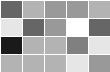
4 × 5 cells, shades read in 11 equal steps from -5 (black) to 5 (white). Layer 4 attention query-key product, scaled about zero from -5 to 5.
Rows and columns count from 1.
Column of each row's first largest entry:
2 4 5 4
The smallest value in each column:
-4 -1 1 0 -1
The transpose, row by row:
-1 4 -4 2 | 2 -1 2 2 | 1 1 2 2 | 1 5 0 4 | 2 -1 4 1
